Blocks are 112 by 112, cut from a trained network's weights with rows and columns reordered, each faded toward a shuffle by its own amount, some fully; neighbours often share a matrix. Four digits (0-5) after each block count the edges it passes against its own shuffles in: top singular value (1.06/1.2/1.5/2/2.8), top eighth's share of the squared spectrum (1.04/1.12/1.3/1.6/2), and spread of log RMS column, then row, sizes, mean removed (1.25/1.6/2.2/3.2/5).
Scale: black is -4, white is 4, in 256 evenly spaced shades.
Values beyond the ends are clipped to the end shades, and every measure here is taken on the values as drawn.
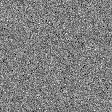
0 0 0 0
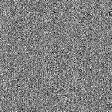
3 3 1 2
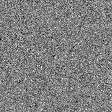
0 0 0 0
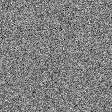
0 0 0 0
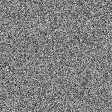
1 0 0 0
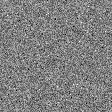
0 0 0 0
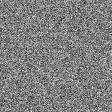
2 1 0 0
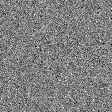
0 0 0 0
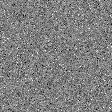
1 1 0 0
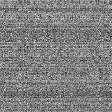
4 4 2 2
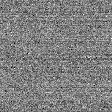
3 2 1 1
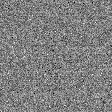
1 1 0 0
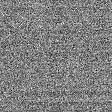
2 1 0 0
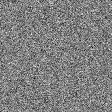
2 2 0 0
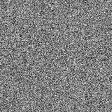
2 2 0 0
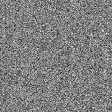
2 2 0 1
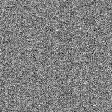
3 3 0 1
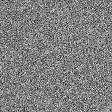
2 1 0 0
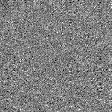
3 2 1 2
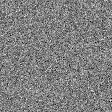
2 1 0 0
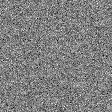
1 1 0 0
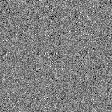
3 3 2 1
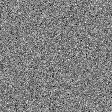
1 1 0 0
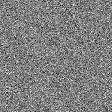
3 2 1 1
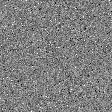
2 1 0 0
